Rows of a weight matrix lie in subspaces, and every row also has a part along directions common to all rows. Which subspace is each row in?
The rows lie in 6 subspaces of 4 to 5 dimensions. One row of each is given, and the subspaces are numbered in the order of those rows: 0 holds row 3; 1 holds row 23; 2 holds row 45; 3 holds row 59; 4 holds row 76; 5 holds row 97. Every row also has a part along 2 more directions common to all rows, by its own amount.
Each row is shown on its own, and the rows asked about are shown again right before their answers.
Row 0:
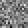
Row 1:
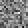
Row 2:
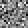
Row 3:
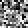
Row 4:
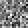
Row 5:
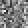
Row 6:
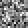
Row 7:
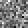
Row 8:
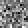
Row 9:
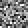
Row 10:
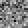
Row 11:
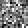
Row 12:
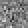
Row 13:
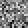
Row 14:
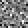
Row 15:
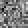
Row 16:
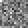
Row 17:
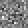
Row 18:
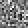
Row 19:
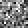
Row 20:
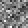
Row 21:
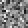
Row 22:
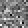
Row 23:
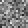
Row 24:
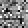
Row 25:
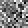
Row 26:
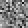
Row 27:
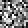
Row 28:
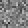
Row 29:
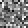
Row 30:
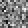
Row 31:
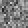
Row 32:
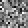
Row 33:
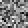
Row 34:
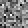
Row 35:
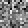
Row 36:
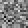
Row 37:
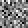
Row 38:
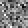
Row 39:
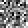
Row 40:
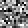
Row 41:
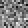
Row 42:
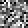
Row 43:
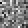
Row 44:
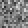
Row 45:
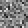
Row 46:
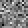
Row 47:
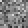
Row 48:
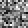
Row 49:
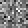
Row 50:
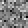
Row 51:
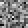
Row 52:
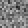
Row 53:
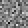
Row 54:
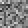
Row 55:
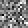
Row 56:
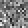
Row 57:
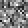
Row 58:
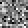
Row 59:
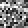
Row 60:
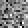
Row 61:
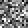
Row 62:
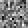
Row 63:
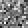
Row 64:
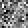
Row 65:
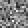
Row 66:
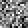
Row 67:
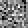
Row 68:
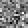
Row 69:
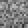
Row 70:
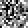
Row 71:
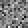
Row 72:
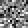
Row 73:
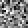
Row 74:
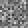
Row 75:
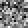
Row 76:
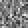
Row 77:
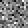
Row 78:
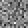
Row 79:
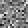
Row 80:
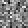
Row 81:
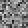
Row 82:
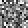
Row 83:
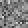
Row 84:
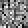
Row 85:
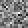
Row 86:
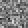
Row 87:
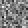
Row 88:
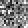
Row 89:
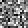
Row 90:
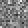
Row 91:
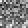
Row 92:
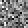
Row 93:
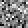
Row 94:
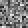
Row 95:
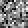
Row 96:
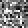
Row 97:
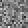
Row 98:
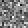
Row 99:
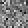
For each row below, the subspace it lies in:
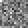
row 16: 4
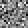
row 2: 1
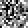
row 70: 0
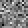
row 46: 2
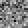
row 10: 3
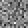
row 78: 4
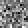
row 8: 1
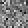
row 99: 3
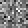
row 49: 0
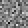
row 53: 1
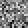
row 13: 5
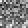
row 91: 3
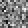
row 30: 2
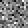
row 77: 4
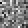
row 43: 0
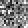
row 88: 0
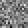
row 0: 1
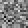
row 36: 0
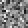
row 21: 0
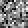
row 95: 0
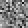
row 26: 2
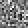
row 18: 4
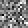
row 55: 4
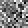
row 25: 1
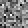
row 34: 2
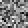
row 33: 5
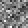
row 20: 5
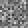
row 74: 4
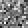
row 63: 0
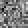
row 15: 0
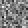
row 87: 3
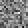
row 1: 2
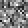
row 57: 1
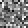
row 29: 0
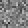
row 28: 1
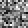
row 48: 2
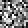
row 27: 2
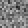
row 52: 5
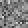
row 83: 3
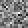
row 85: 2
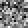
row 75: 3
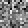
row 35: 5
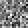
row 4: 4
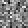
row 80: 5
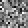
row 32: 1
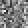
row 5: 0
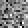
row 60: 2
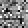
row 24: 2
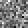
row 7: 4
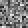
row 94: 4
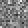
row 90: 5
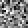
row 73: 0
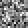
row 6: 5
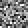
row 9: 5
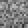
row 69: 3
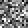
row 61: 1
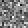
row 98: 4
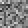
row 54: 3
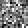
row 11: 0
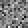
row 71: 4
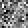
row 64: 1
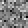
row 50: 1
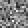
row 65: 5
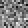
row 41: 3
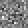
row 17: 4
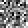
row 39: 3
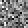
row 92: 3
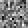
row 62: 4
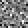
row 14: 2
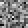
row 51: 3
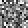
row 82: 3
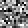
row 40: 1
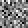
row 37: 3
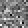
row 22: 2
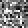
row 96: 2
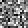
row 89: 5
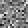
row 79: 1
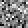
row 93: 3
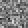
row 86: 5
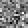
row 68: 5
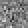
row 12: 1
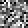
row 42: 3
